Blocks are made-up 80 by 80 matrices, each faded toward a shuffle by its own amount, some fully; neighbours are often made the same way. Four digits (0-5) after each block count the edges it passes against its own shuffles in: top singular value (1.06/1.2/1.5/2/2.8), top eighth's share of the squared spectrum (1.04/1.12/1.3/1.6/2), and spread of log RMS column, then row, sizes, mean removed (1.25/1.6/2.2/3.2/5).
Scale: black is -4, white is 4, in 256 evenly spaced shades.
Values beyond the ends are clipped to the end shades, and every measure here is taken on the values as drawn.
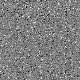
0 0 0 0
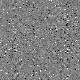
3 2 1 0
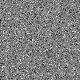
1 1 0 0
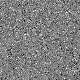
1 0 0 0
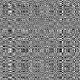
5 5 3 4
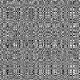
5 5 4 4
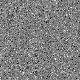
3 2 0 1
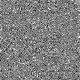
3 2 1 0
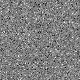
1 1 0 0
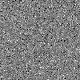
2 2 0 0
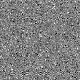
3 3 1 1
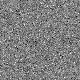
2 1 0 0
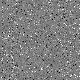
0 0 1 0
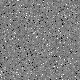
0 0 0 0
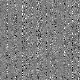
2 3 3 0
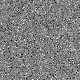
0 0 0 0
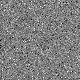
0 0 0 0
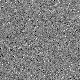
0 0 0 0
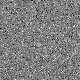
0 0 0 0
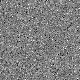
0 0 0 0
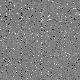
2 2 0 0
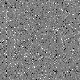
3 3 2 1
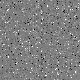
2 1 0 0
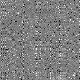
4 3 2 1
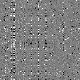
4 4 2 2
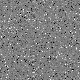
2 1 0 1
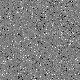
2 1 0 0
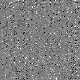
3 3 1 1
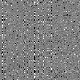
4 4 3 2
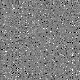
3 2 1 1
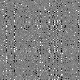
4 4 3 2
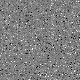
2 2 0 1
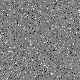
0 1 0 0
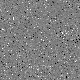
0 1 0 0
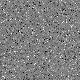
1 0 0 0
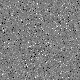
1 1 0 0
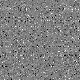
3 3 1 2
